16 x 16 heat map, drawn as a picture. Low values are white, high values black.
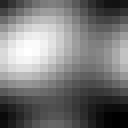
Ninth with the lowest average: middle left. Lone odd cells: none. Ninth with the highest average: bottom right. Roughest part: top left.
